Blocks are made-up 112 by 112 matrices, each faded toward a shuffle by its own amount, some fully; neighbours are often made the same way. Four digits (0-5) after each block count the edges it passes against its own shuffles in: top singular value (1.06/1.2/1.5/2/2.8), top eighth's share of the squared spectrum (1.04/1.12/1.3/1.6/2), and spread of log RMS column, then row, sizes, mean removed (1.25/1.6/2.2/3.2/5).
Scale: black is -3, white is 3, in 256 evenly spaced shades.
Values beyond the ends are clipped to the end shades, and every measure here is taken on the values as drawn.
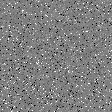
0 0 0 0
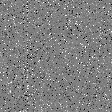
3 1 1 0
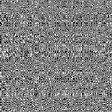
5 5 3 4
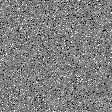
0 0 0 0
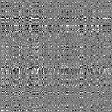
5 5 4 4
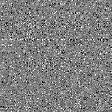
4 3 2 2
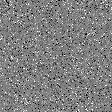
0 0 0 0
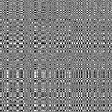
5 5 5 5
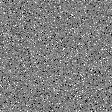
0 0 0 0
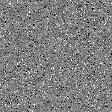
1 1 1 0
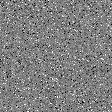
0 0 0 0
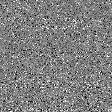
1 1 0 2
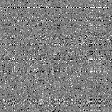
4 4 2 3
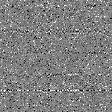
4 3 1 2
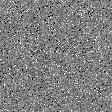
2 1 0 0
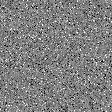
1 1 0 0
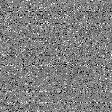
4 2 0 2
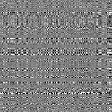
5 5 3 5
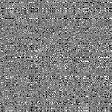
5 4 2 4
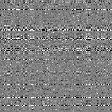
5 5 2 4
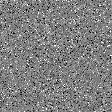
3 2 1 1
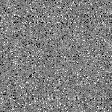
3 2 0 2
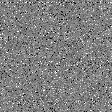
3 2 0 1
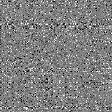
4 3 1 3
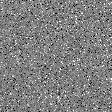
1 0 0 0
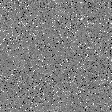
3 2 0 1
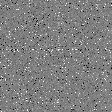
2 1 0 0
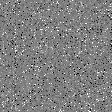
3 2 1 0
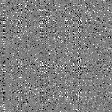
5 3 3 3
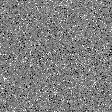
2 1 0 0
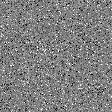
3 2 0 1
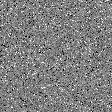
1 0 0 0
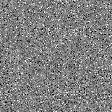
3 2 0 0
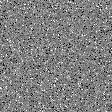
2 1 0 0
